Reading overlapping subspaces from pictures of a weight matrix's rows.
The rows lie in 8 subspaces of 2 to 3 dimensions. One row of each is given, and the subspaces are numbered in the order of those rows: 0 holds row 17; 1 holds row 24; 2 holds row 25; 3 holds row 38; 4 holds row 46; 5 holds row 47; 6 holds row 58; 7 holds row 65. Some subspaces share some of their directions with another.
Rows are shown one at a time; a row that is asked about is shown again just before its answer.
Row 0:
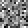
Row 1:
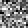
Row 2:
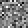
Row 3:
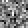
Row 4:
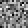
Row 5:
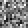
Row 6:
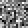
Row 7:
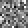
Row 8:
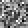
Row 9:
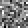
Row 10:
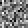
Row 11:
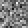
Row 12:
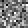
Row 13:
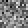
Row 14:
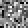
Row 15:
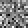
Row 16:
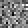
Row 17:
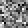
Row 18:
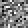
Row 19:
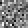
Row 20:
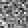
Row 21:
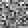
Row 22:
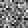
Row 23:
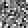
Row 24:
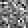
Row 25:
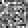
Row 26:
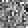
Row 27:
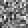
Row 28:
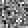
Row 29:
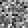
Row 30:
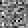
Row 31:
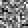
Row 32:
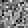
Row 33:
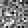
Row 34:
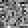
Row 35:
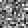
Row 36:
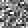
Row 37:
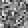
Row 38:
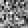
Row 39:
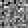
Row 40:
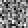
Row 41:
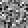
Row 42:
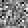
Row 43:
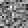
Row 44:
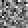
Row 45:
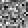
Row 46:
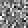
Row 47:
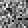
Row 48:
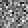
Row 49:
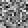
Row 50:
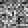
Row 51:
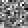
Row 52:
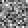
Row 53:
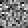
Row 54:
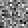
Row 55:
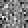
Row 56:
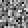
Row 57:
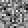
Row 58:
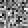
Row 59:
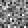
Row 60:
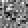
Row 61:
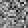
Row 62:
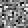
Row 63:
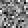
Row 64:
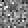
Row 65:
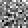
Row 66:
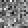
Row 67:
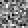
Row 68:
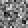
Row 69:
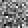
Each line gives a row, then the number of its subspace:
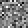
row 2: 1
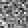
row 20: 1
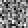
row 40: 2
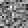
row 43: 7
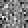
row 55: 2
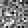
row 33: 7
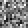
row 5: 3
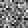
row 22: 5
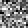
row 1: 0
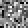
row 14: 7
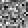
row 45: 7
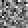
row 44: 4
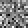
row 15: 4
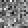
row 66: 3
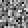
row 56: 7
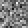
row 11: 3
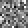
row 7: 4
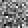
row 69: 7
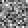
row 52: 2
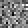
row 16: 4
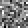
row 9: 7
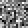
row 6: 6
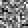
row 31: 6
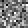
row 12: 4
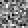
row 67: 2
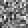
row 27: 3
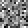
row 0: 3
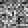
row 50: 6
